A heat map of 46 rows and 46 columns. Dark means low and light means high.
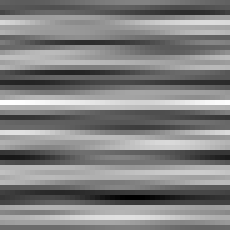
Grain: streaks across. Slope: none. Average level on the scale: 50%. Stripes: horizontal, repeating 6 times.
